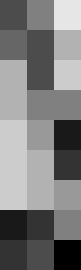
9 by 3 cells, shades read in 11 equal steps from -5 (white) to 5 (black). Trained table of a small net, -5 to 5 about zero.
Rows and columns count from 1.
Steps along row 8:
down down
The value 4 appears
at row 5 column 3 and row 8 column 1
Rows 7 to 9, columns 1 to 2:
-3 -2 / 4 3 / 3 2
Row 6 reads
-3 -2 3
